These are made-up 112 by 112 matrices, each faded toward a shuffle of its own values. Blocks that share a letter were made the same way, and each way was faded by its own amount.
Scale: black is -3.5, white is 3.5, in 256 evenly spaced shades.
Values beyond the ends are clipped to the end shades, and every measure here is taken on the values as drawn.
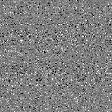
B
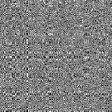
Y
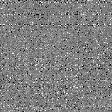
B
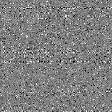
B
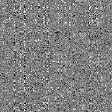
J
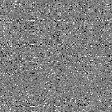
B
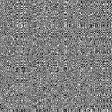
Y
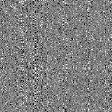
J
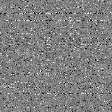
B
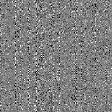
J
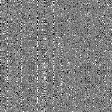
J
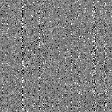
J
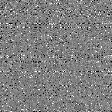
B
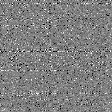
B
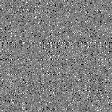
B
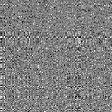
Y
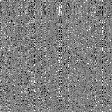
J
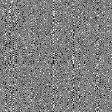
J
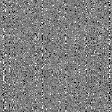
J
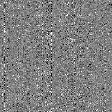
J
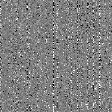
J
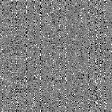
J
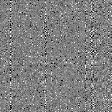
J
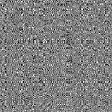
Y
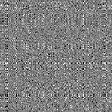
Y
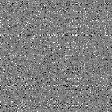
B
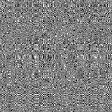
Y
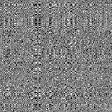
Y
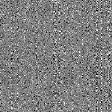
J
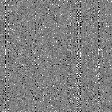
J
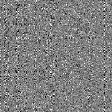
J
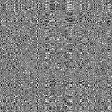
Y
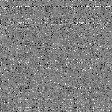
B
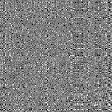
Y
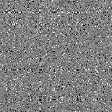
B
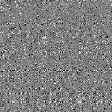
B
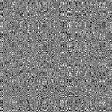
Y
